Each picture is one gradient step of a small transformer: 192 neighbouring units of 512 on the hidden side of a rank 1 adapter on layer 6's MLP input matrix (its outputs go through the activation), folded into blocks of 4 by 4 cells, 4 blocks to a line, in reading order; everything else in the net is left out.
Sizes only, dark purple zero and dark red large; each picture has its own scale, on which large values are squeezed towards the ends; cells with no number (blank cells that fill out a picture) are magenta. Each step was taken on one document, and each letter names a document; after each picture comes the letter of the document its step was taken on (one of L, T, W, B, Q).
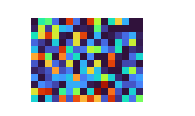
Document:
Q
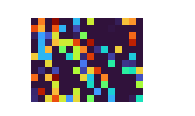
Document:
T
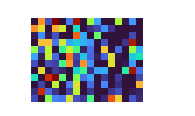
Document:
T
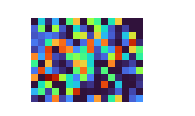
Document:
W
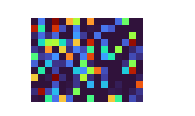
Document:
T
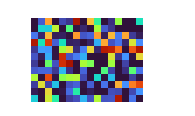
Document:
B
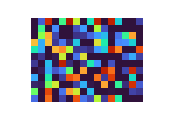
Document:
Q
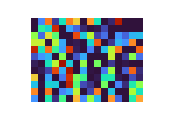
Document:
Q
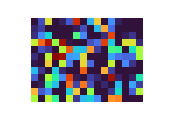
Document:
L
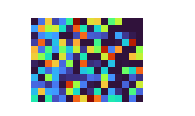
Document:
Q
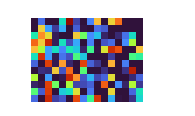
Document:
Q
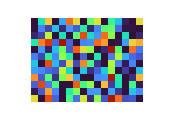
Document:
B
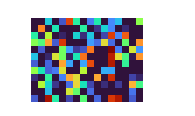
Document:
B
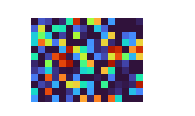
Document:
L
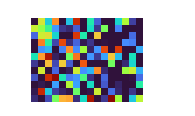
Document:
T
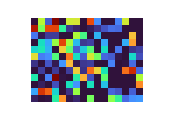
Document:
T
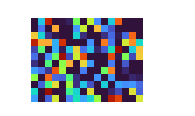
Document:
L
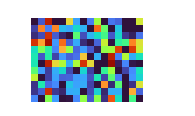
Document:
B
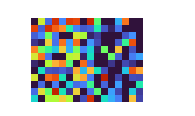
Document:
T
